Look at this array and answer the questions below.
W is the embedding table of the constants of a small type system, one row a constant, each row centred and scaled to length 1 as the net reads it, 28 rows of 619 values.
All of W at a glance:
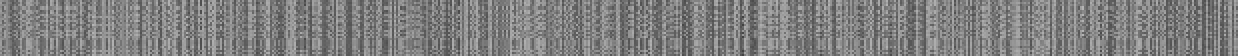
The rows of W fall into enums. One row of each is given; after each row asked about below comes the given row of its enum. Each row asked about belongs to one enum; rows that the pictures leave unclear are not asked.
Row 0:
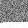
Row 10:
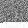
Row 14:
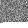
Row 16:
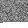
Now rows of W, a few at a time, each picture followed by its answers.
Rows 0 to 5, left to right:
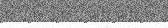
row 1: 14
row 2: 0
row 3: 10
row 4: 10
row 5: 14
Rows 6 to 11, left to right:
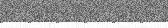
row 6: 0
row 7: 10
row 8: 16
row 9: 0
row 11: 14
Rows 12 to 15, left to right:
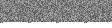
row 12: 16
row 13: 0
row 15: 10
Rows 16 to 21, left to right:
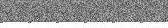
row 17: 10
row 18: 16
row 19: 0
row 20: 14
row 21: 14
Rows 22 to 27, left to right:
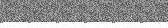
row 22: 14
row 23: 0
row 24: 14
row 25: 16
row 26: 14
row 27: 16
